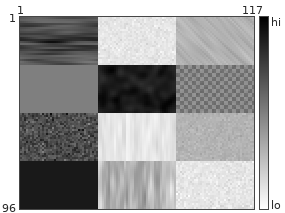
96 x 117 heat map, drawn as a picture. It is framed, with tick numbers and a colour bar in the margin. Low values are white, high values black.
It is made of 4 by 3 panels. Panel 1,1: high, streaked across. Panel 1,2: very low, fine-grained, faint in contrast. Panel 1,3: low, slanting down to the right, faint in contrast. Panel 2,1: middling, flat. Panel 2,2: very high, blotchy, faint in contrast. Panel 2,3: middling, checkered. Panel 3,1: high, fine-grained. Panel 3,2: very low, streaked downward, faint in contrast. Panel 3,3: low, fine-grained, faint in contrast. Panel 4,1: very high, flat. Panel 4,2: low, streaked downward. Panel 4,3: very low, fine-grained, faint in contrast.
